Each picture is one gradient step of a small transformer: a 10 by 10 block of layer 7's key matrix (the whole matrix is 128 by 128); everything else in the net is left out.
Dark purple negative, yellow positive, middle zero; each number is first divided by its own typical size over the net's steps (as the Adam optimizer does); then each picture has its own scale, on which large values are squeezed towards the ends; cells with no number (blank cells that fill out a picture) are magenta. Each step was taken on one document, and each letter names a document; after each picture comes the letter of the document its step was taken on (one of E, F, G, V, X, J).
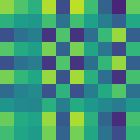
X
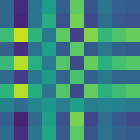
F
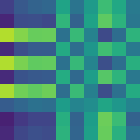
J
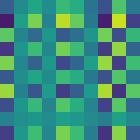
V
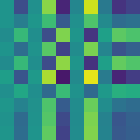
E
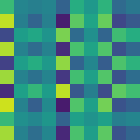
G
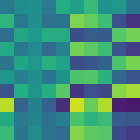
G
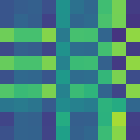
J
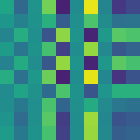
E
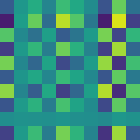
V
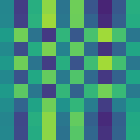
F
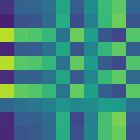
J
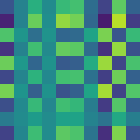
V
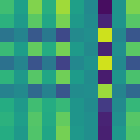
F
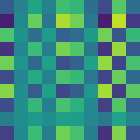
V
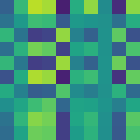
X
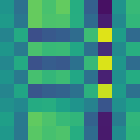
F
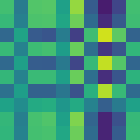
F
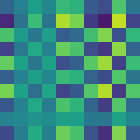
V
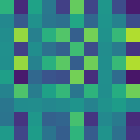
X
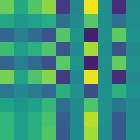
E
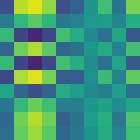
X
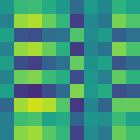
G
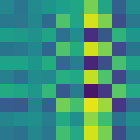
G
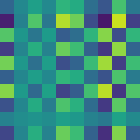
V
